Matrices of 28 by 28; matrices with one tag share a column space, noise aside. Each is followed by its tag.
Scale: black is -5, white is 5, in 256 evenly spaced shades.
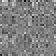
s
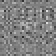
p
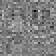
p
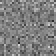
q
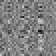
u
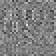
p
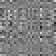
p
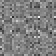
u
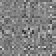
u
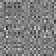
u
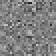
q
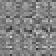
u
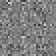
q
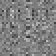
p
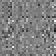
u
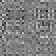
p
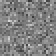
q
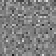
s
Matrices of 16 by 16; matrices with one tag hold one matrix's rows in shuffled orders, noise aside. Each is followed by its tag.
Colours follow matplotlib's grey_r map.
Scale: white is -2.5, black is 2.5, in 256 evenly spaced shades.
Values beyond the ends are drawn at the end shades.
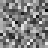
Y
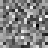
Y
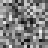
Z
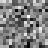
Z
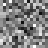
Z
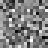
Y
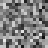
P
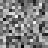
P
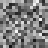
P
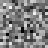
Z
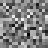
Y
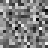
Y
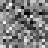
Z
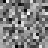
Y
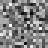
Z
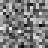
Z
